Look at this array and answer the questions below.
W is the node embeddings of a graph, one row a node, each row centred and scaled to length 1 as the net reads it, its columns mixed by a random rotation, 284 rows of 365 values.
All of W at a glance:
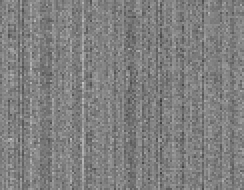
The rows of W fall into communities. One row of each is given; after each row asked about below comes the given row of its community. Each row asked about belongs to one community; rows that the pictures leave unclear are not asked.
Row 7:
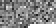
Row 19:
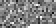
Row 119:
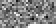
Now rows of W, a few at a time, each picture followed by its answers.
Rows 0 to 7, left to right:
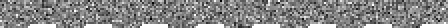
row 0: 119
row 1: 19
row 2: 19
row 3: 19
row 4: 7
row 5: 119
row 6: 19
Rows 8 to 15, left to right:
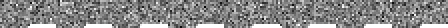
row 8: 19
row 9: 19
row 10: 7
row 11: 119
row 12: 19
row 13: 119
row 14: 7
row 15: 7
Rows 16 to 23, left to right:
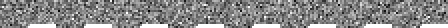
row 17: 7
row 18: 119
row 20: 19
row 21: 19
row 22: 119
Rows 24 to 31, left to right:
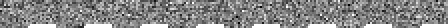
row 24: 19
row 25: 7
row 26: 119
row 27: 119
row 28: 19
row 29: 7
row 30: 119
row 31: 119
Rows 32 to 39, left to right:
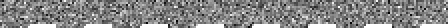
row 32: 119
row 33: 119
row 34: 19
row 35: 7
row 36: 7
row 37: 7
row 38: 19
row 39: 7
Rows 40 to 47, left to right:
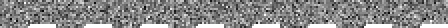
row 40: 19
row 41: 119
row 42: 19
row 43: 119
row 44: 7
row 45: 7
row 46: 19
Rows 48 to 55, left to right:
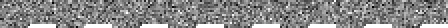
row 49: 7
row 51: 19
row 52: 7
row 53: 7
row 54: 19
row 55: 7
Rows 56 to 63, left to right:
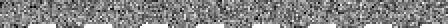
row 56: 7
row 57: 7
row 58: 119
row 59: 7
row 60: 119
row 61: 7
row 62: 119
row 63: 7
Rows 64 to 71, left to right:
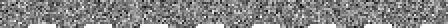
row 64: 119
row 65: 19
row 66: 7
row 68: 19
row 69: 7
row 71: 119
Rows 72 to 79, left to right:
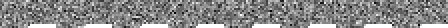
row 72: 119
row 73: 119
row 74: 119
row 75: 119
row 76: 119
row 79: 7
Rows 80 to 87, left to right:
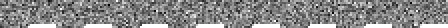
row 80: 7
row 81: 119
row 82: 19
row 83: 7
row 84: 7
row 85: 19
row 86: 119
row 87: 7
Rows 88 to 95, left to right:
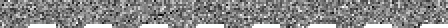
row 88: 119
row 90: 19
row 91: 119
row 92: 119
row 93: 19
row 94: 7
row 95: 7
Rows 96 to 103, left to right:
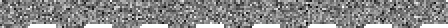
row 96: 19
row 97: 7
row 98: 119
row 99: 7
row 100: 7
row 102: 7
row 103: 7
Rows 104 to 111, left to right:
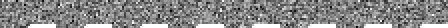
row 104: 7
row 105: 19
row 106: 119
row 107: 7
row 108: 119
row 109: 119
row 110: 7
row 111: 119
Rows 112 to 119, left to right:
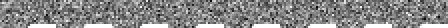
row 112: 119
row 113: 119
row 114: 119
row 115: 19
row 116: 19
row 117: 7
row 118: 119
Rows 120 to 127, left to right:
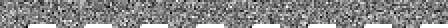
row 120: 19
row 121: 119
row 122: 19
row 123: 119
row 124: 119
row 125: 7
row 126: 19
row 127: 119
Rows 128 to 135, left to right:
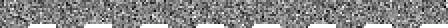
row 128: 19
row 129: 7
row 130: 19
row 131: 119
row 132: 19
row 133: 119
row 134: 7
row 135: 7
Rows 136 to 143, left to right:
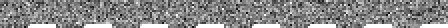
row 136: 19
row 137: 7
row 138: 119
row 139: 19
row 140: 7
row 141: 19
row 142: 19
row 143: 119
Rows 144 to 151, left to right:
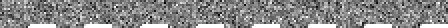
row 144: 119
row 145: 119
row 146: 19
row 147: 19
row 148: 7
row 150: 7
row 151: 7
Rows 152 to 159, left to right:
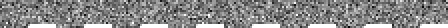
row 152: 7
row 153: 7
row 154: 7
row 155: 119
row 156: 7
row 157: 7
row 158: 19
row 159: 7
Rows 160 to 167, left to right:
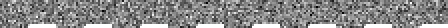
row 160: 19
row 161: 119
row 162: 19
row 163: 7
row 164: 7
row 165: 7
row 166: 7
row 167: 119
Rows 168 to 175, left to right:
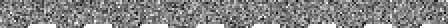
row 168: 19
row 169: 7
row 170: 7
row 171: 19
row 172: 19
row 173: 7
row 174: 7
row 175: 19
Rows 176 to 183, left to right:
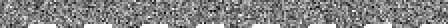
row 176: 7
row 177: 7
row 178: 19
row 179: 119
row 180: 119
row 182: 7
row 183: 7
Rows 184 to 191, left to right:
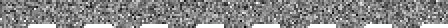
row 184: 7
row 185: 7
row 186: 119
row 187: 7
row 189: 19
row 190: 119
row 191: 19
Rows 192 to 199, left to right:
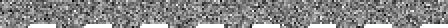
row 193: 7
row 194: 7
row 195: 19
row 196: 7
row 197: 19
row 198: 7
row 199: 19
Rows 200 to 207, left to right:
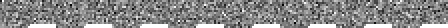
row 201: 19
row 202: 119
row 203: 119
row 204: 19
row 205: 19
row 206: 7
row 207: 119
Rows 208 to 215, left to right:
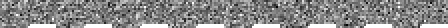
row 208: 119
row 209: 119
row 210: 119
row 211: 119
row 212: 119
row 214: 19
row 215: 7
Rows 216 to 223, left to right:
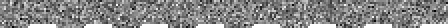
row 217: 119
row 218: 19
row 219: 19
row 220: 19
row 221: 119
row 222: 19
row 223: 7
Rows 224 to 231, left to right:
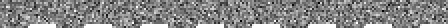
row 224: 7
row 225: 19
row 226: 119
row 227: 119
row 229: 7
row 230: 119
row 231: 7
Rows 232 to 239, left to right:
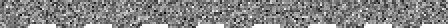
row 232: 7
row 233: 19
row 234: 19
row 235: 19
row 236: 19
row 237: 119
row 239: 7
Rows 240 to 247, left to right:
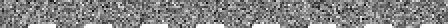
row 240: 7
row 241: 119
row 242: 7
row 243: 7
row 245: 19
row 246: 119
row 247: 119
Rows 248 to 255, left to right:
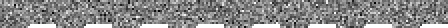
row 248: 19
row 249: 19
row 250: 119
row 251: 119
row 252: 7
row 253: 19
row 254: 7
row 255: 119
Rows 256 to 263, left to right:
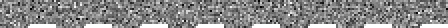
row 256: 19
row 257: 119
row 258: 7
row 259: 19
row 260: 7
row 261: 19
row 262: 7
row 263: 7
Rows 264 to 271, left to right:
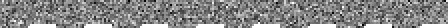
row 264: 119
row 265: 19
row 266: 119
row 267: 119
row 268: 119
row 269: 19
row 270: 7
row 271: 7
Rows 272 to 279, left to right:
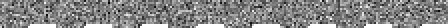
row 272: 119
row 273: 19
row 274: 119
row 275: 19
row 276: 7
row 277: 19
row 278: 19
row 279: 119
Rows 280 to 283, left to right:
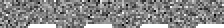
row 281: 19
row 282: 19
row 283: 119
